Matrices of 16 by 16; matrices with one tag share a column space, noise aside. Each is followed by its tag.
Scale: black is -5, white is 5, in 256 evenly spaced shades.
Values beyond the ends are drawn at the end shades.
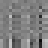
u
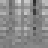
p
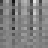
p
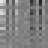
p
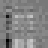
u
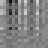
p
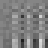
u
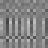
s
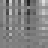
p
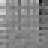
p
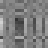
s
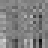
u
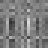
s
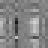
s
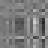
s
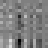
u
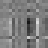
s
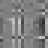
s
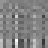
u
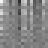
p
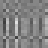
s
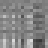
u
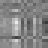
s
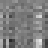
u
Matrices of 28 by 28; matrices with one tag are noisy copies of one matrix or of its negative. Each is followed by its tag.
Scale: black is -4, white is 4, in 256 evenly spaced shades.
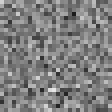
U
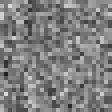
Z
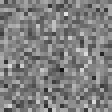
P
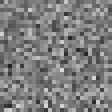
P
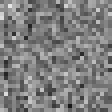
Z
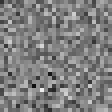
U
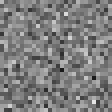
P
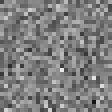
P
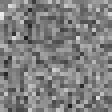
Z
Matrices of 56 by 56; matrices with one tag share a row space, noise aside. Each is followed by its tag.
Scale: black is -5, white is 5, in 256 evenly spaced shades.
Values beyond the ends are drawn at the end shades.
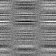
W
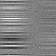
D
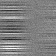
D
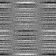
W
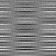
W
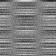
W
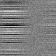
D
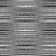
W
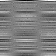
W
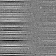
D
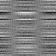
W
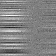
D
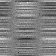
W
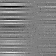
D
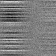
D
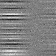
D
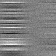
D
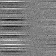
D
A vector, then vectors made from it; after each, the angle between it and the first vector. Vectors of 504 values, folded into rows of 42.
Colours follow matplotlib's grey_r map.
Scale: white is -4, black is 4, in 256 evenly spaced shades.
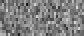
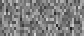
partly opposed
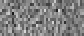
orthogonal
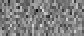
partly aligned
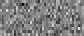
partly aligned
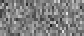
partly aligned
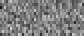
partly opposed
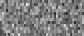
nearly opposite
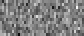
nearly parallel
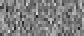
partly opposed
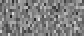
partly aligned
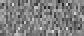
partly opposed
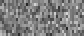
nearly parallel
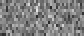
partly opposed
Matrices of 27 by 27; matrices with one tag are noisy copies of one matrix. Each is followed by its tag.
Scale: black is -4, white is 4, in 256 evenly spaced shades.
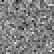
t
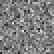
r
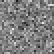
t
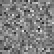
r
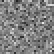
t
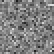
t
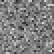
t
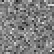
t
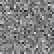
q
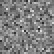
r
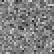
t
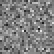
r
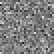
q
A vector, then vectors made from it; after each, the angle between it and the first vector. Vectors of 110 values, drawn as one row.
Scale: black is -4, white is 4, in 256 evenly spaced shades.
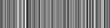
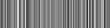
nearly parallel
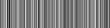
partly aligned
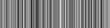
partly opposed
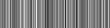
orthogonal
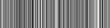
orthogonal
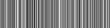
partly aligned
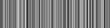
nearly parallel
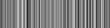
nearly parallel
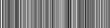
orthogonal
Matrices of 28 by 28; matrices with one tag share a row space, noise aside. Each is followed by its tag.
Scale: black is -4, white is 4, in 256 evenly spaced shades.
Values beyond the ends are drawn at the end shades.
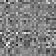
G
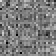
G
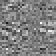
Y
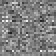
Y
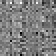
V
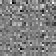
V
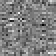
Y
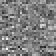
Y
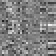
Y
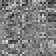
Y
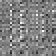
V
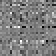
V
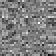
Y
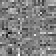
Y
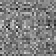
G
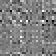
V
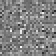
V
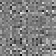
V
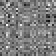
G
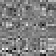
Y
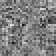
Y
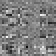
Y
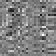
Y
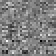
Y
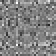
G
